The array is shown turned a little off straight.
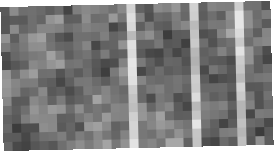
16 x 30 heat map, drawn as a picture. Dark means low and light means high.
Histogram: skewed, a long tail of high values. Grain: streaks running down. Slope: none. Odd lines: columns 15, 22 and 27. Average level on the scale: 50%.
